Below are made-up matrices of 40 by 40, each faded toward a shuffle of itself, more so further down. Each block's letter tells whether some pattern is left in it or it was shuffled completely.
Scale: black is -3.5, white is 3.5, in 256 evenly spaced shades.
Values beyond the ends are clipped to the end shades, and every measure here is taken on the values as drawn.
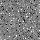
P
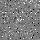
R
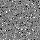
P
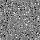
R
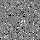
R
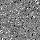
P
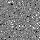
R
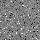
P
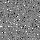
R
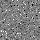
P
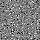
R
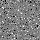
P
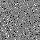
R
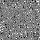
R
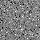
P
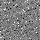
P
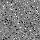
P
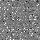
R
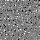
R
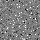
P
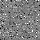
R
